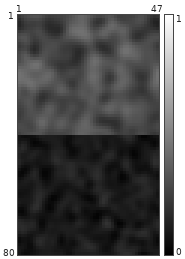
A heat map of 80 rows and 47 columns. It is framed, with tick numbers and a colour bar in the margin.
The table splits into 2 rows of 1 panel. Panel 1,1: low, blotchy. Panel 2,1: very low, blotchy, faint in contrast.
